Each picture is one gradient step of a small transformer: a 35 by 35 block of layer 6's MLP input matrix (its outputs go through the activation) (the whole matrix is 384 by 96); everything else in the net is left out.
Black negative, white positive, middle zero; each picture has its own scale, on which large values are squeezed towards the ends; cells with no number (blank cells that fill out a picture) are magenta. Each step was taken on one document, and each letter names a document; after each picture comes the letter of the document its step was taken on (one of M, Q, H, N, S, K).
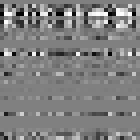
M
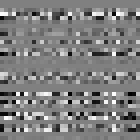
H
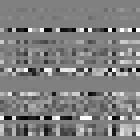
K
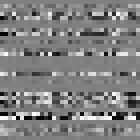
H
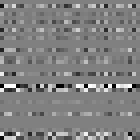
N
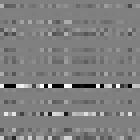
N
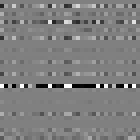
N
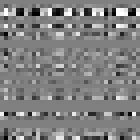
M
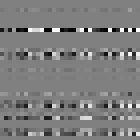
K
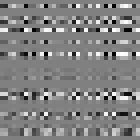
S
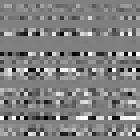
K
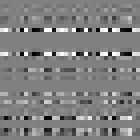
S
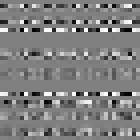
S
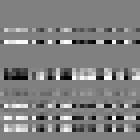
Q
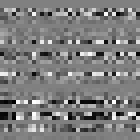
H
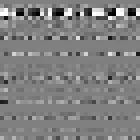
M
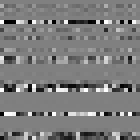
N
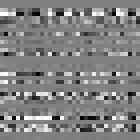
H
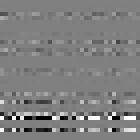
H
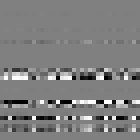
Q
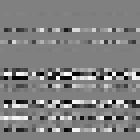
Q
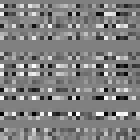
M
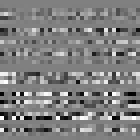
H
